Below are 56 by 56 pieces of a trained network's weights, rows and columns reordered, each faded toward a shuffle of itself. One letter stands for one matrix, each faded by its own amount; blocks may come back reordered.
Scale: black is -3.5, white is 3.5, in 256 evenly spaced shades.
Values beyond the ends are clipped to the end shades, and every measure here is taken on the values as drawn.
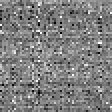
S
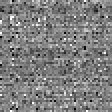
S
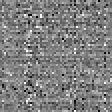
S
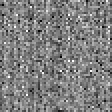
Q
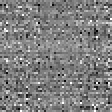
S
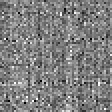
Q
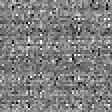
S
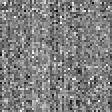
Q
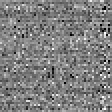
S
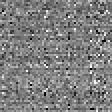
S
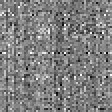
Q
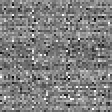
S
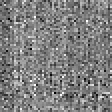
Q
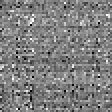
S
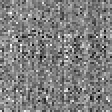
Q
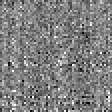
Q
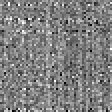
Q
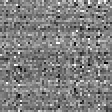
S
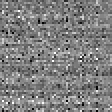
S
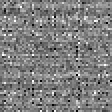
S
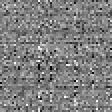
S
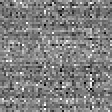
S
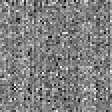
Q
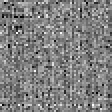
Q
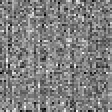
Q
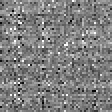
S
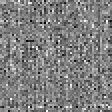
Q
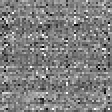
S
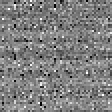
S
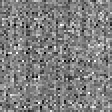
Q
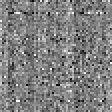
Q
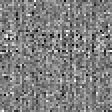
Q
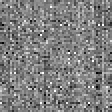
Q
